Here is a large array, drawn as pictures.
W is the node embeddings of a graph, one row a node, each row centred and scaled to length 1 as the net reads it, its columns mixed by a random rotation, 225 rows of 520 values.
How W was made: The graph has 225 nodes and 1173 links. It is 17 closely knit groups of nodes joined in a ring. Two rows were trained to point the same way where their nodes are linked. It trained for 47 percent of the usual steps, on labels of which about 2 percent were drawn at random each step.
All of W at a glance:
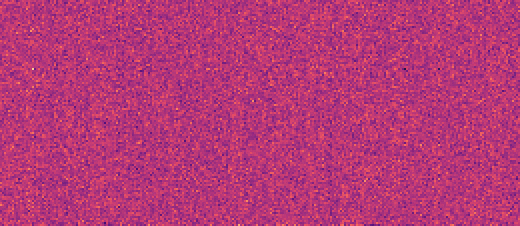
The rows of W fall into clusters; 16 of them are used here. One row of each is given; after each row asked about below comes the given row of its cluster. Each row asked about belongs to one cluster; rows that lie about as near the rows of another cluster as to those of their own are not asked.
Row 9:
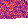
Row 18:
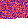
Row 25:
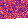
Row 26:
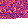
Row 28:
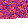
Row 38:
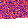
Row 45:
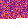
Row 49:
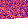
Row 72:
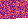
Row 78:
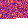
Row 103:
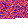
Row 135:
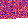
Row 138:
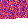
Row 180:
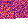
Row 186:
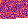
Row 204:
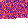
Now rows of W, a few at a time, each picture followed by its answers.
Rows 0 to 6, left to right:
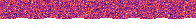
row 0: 26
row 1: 38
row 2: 38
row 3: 180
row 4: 49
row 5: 18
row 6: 78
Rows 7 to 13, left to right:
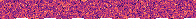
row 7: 204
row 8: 72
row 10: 204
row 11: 49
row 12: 45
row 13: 72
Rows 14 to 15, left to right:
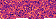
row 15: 180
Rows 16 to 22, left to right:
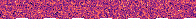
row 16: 18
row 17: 103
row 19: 49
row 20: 138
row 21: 45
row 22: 103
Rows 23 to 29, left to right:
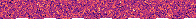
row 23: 180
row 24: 138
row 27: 135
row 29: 28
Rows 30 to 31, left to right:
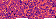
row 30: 26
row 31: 25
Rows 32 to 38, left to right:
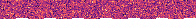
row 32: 180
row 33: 49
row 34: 72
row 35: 135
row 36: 186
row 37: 78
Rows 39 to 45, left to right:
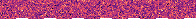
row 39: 135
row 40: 28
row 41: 26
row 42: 78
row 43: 25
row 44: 135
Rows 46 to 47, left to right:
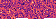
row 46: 49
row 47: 38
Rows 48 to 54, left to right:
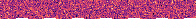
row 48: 72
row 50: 38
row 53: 18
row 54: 38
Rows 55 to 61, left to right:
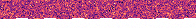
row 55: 180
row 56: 135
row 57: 138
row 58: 28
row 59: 180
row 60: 18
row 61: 28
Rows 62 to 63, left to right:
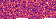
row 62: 138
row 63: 78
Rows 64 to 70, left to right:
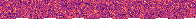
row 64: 26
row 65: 38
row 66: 49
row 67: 103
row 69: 28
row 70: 204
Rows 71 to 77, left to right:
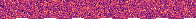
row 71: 25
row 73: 18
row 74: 49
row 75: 18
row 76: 26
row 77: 18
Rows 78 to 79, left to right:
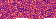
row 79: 38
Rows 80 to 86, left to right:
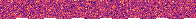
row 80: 78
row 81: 135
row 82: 186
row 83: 180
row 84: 135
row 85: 78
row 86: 28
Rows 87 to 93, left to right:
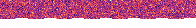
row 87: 103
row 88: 45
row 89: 72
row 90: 9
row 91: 25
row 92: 186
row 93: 26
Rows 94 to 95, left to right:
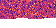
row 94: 138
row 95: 204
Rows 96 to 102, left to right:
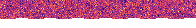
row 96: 49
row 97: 26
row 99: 103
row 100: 72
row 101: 72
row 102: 26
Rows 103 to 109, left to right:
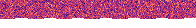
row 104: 204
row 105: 28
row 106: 45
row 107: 138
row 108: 9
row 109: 204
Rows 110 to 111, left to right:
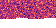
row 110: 78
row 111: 25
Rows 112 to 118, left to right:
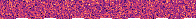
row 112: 138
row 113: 18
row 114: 138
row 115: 25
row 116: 72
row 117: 138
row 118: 78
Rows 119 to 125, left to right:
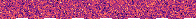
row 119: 49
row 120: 25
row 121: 38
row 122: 25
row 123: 26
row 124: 9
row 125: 18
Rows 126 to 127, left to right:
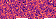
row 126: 138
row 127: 25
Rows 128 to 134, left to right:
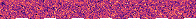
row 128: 103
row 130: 103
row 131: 204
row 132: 28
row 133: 25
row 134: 180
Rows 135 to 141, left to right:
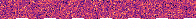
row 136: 28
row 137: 180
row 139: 180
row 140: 138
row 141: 103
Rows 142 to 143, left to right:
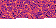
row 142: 18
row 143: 28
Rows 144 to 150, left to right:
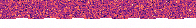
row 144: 78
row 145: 38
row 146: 28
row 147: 38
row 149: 135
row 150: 135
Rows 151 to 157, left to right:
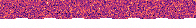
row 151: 103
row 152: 78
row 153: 26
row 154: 26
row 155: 78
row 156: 180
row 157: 9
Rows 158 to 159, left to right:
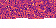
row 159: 25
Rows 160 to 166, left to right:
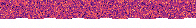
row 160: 103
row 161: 38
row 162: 9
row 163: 18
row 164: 135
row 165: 103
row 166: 78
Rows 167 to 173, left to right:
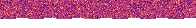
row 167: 180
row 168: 186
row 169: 186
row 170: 204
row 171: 78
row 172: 180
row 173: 135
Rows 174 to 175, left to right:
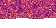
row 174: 25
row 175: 28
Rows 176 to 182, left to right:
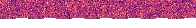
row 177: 78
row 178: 138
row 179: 138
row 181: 28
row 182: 204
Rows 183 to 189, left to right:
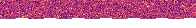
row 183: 38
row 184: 180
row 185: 26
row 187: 103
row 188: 9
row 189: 18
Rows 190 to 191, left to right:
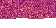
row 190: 135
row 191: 49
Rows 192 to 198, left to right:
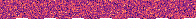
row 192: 78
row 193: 9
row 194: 18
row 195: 9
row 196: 103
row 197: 180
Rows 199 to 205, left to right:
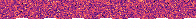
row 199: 78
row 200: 45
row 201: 186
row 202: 28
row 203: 72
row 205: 45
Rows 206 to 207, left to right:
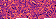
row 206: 25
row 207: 28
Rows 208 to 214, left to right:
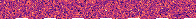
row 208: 38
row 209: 45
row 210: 25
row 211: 135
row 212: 38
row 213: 45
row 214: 28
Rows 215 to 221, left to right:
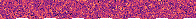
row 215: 38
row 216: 49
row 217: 26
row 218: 204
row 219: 72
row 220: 186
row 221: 103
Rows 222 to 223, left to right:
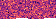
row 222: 25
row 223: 180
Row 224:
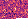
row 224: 26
